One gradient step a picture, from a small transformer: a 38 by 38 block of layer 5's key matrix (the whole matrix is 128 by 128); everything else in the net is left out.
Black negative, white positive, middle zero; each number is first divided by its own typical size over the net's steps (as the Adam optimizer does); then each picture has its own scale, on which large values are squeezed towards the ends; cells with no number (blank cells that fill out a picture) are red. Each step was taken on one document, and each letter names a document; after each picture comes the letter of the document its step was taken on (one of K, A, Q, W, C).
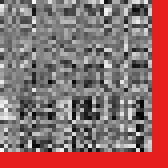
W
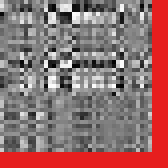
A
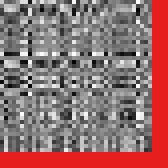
A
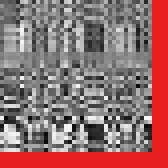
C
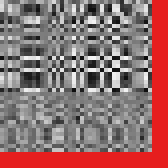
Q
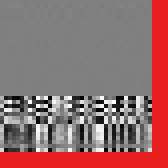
C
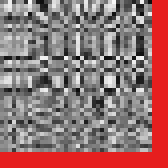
Q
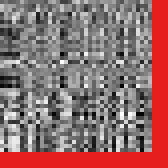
A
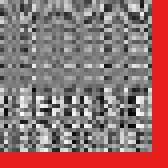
W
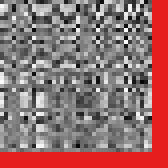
W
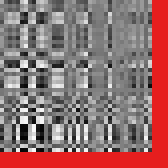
C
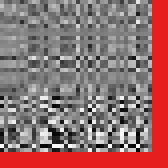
Q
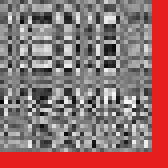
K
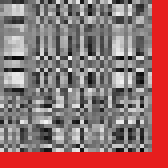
Q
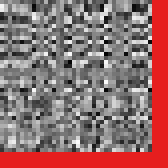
W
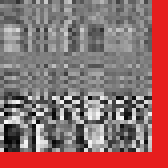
C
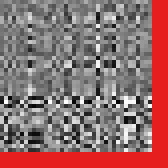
K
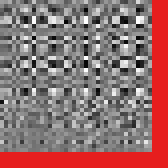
K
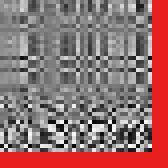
Q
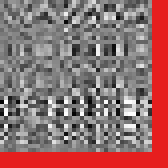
K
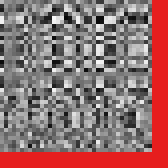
K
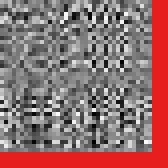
K
